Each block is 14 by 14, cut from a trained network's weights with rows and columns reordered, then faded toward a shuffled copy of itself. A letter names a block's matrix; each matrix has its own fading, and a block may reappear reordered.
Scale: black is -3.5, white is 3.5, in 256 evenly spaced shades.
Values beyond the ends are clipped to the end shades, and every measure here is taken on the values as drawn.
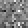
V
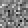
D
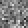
D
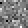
D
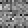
V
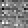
V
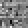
V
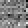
V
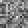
D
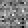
V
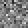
D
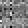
V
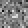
D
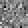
D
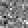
D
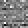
V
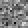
D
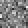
D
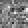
V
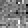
V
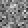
D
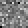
D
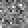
D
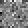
D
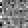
V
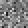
D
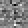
V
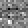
V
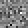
D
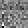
V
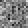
D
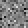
D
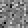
D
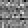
V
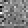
V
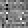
V
